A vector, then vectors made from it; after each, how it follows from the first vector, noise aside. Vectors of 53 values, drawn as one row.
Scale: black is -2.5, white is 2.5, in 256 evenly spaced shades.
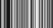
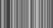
shrunk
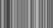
shrunk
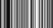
copied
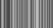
shrunk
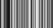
copied
